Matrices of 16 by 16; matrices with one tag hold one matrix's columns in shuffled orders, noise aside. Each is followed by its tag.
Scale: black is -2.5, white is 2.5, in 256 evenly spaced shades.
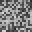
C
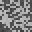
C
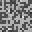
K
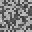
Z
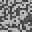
Z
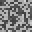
Z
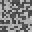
K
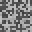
K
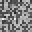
K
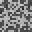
C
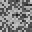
C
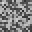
C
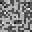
K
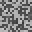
Z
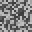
Z
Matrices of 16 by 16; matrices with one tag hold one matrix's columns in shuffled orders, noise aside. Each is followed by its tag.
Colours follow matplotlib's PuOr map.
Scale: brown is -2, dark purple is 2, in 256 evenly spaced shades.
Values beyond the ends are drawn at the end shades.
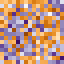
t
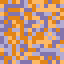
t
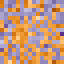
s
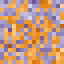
s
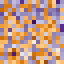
s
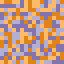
t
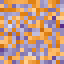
t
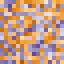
t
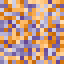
t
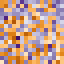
s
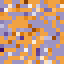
t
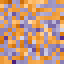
t
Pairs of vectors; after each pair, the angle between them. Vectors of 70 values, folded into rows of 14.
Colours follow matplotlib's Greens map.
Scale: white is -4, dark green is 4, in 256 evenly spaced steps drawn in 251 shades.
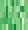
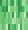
partly aligned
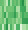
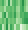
nearly parallel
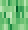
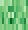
orthogonal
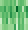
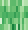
partly aligned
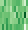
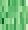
orthogonal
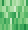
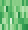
partly aligned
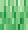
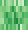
partly aligned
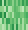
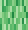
orthogonal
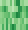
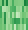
partly opposed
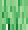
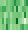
orthogonal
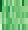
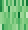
partly aligned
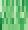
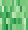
orthogonal
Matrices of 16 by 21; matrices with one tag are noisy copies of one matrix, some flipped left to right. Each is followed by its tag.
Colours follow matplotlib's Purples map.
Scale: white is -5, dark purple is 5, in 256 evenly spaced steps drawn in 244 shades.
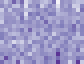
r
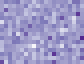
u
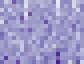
r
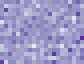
u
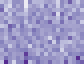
r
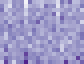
r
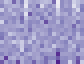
r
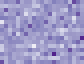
u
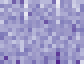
r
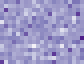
u
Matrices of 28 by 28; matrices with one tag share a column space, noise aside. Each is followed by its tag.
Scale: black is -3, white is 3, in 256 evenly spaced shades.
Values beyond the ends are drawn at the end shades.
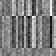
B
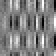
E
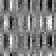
E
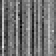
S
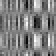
E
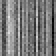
S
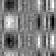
E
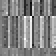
B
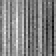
S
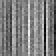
S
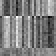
B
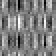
E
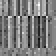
B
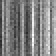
S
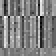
B
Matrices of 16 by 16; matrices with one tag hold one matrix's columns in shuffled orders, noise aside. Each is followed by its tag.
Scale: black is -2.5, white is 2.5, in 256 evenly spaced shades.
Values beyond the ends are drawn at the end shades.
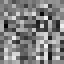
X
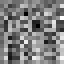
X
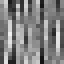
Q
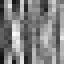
Q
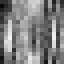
Q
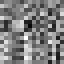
X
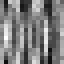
Q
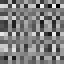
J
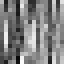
Q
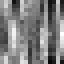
Q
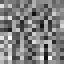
X
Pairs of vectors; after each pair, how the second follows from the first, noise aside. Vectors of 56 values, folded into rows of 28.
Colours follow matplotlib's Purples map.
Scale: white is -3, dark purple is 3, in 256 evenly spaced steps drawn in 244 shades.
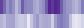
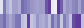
sign-scrambled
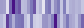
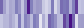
reversed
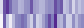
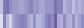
shrunk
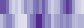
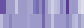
partly zeroed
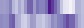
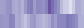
shrunk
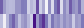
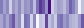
reversed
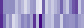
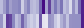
reversed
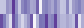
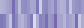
shrunk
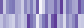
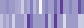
partly zeroed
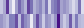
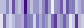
reversed
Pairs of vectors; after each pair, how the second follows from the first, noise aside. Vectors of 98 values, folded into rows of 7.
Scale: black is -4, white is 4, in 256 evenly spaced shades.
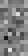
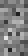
negated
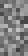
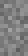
shrunk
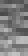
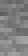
shrunk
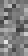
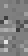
partly zeroed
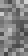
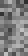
negated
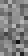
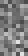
negated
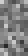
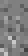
partly zeroed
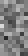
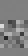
partly zeroed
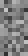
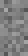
shrunk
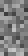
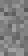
shrunk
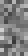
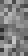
negated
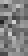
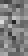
negated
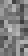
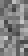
negated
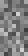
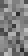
negated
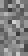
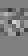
partly zeroed
